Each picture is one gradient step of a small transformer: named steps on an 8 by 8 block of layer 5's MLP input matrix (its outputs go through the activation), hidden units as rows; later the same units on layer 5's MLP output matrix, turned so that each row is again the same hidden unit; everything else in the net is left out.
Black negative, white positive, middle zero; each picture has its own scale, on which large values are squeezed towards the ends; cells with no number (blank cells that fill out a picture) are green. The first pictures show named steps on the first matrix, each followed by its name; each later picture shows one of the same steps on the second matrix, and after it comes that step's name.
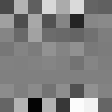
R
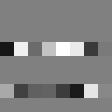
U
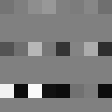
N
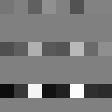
N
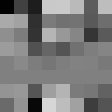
R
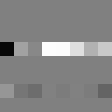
U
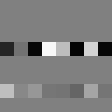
U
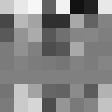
R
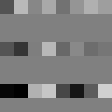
N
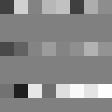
N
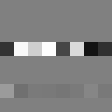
U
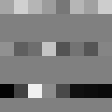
N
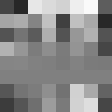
R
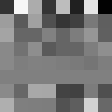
R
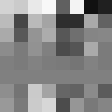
R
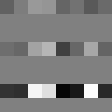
N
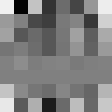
R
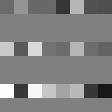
N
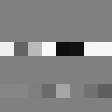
U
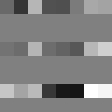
N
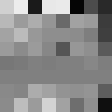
R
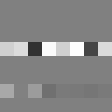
U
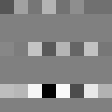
N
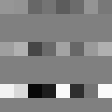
N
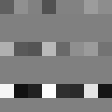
N
